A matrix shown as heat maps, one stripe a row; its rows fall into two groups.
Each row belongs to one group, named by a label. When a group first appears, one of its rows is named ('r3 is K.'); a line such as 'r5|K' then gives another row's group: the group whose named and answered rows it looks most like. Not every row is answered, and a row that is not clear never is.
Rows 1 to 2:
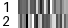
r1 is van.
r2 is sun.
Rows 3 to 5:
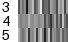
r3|sun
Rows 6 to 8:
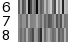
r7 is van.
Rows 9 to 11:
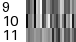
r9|sun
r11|van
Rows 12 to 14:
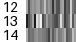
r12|van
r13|sun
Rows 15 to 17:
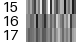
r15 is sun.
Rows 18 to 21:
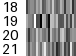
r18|sun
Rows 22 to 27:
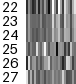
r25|van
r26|sun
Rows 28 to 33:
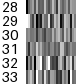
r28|van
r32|sun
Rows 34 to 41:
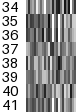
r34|van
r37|sun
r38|van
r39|van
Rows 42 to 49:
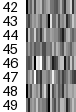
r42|sun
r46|sun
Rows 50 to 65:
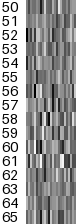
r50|van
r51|van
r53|van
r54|sun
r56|sun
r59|van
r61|sun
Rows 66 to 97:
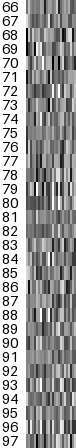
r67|sun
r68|sun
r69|sun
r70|van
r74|sun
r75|sun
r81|van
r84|sun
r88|sun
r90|sun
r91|van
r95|sun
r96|sun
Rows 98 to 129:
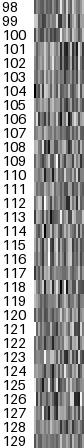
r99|sun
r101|van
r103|van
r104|sun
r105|van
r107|van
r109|sun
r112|van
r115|sun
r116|sun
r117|sun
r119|sun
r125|sun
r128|van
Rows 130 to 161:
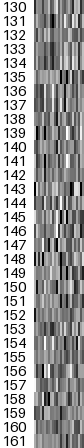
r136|van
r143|sun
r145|van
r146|sun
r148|sun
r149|van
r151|van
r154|van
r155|van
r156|sun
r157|sun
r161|van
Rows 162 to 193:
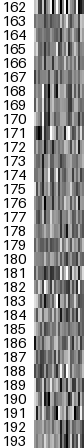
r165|sun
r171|van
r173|sun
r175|sun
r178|van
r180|van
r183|sun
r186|sun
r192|van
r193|van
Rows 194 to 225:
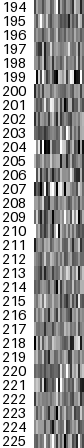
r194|sun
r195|van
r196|sun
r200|sun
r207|van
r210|sun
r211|sun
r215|van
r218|sun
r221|sun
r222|sun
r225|van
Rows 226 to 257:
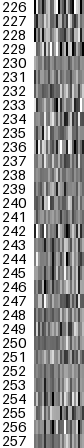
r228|sun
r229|van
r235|sun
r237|van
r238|sun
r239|van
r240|sun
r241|van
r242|van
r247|van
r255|van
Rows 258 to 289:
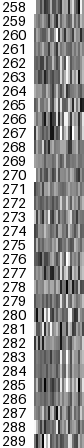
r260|sun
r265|sun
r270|sun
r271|sun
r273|sun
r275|sun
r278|van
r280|sun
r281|van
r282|sun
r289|sun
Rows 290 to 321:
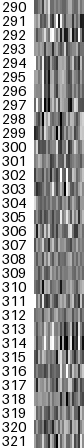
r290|sun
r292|van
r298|sun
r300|sun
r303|van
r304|sun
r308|sun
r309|van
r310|sun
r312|sun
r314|van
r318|van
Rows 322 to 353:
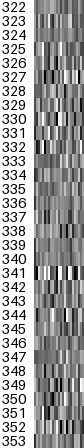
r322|van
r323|sun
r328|van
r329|sun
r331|sun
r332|van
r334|sun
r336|sun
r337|sun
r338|van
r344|van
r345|van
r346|sun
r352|van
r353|sun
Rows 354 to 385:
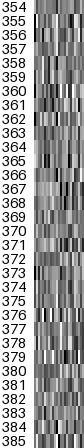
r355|sun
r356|sun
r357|sun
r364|sun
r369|sun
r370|sun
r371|van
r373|sun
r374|sun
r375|sun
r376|van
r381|sun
